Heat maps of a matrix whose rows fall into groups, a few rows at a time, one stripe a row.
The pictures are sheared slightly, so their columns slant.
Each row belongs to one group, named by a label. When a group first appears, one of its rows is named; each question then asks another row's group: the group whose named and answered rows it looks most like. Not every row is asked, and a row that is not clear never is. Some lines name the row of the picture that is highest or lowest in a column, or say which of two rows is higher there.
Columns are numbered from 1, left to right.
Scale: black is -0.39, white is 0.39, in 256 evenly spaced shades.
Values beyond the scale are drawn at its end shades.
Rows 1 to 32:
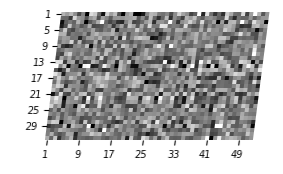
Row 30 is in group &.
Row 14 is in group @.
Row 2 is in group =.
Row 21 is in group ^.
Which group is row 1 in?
@
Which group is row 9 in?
&
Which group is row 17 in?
=
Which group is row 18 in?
^
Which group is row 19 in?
=
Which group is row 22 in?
=
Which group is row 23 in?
=
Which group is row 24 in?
@
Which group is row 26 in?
@
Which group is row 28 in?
=
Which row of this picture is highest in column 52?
15
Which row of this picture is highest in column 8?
14
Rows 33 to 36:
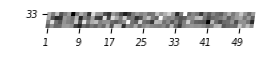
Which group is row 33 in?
@
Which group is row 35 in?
=
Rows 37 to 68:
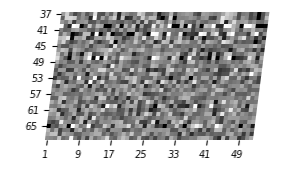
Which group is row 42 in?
=
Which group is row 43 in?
=
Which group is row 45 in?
&
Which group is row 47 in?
@
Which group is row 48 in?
@
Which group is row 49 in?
@
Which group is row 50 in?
&
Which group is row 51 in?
^
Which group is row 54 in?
=
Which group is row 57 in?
^
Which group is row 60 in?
&
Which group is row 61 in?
^
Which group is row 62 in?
=
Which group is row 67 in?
=
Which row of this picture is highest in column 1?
40
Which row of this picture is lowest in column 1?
65
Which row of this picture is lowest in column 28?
64
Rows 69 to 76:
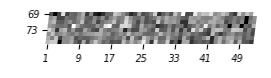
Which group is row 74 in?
=
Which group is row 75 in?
=
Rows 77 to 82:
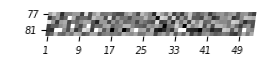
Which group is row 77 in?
=
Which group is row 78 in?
^
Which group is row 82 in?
^
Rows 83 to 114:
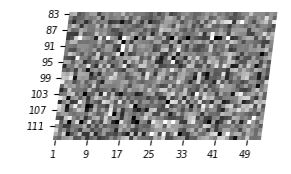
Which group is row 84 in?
&
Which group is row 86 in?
=
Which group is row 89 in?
&
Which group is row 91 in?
&
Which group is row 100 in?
@
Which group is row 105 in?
^
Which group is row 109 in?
&
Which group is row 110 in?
@
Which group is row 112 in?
@
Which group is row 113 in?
=
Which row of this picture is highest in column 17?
110
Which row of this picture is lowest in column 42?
113
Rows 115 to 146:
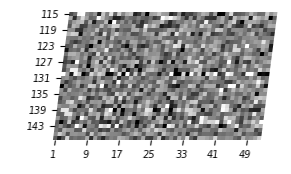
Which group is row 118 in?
^
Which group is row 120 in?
=
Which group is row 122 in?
&
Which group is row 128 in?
@
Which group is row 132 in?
&
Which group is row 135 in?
&
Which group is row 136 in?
^
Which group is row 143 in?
^
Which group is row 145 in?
=
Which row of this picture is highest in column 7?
141
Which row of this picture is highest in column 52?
142
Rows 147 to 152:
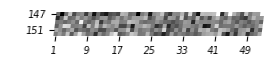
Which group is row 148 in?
^
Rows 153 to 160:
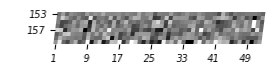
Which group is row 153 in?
=
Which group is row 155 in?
&
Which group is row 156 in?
&
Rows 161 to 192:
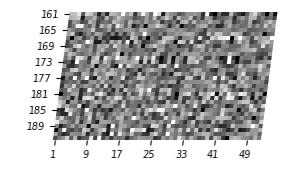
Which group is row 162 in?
=
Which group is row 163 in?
^
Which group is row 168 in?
^
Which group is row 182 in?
@
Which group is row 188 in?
@
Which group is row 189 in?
&
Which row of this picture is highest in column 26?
185
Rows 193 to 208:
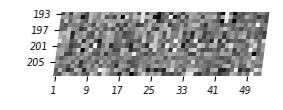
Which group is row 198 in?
=
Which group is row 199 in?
=
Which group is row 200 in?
@
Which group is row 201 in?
=
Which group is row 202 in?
@
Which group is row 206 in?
@
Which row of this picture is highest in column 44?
201
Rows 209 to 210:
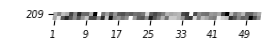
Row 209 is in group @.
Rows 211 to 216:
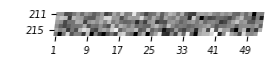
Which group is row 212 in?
=
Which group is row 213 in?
^
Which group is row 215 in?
@
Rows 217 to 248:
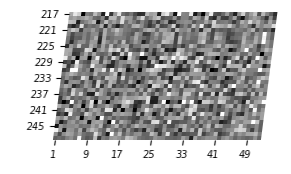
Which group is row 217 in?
=
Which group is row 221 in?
=
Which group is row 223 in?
&
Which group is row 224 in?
&
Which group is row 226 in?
^
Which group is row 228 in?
@
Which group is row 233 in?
^
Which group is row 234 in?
&
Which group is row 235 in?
=
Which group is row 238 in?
^
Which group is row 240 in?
@
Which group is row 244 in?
&
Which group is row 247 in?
&
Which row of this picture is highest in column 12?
243
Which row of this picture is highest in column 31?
217
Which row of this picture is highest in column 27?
239
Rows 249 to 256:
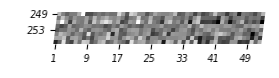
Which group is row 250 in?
=
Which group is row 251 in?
=
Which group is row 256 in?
^
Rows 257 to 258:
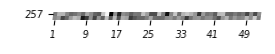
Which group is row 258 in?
^
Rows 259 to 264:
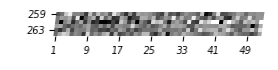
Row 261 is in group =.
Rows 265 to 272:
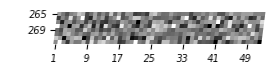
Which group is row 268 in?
@
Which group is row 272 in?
=
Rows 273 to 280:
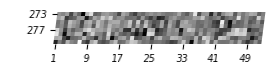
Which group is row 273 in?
@
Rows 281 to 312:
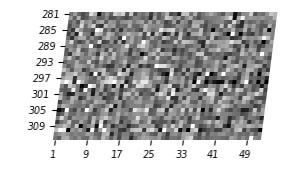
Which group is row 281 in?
^
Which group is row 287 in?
&
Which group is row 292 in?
=
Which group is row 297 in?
=
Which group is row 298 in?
=
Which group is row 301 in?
&
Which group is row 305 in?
^
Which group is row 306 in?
^
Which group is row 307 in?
=
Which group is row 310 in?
=
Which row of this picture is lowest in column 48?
305
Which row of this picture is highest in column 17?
299
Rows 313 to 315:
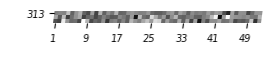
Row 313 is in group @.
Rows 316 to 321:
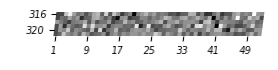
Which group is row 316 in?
&
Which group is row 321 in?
^
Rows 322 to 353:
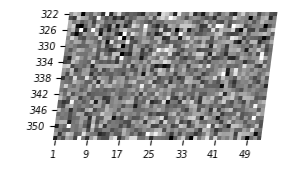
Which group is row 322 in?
=
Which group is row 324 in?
@
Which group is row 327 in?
&
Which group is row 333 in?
&
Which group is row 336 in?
=
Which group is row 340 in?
=
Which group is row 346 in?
@
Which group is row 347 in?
^
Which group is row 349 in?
=
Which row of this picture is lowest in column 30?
353
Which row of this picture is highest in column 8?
323
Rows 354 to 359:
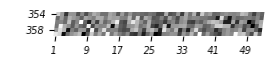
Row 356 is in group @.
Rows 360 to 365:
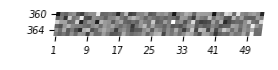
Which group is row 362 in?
@
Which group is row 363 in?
&
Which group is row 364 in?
@
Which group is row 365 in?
&
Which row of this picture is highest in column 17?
362
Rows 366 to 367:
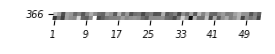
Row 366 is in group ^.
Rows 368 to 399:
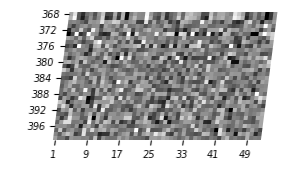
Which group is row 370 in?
^
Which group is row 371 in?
&
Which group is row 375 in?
^
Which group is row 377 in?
@
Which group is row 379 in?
&
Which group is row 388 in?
&
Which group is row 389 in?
^
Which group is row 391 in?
=
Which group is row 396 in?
@
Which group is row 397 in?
=
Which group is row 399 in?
@
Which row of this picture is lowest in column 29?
395
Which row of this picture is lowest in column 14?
379
